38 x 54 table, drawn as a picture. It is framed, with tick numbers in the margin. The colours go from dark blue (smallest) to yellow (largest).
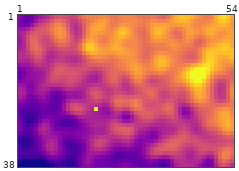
Slope: up to the top right. Ninth with the lowest average: bottom left. Lone odd cells: 1, higher than its neighbours. Grain: blotchy.
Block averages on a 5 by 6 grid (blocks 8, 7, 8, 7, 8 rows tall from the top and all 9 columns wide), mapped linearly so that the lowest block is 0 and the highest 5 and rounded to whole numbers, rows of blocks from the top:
2 3 4 4 4 5 | 2 3 4 4 4 5 | 1 2 3 3 4 4 | 0 1 2 2 2 4 | 0 0 1 1 2 3
